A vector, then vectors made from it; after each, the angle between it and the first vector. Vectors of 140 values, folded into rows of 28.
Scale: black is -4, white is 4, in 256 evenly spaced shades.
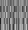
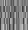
nearly parallel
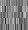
partly opposed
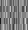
nearly parallel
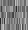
partly aligned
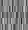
orthogonal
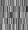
partly aligned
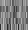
partly aligned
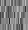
orthogonal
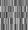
nearly opposite
